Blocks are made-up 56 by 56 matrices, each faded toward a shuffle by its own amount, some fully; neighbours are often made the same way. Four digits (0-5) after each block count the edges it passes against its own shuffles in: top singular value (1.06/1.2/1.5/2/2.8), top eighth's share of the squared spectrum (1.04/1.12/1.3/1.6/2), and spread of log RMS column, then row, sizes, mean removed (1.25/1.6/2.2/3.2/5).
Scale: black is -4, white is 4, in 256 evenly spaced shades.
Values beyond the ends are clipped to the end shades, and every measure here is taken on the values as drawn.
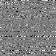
2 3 0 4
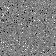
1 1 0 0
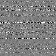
2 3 0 4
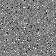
2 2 0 0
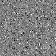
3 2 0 0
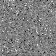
0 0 0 0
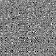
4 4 2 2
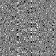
4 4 2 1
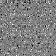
3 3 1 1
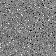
2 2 0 0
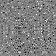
3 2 0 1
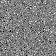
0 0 0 0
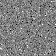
0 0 0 0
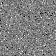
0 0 0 0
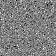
0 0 0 0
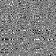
4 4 2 2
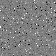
1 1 0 0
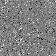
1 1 0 0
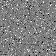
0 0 0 0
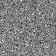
0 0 0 0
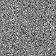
1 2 2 0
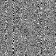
2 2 3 0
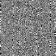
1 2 3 0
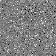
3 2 1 0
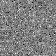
2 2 0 0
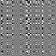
5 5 4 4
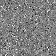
2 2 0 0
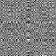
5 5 3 3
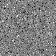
1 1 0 0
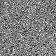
1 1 0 0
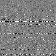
3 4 0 3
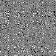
2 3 2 2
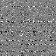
2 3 2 3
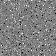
0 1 0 0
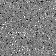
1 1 0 0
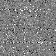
2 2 0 1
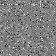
2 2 1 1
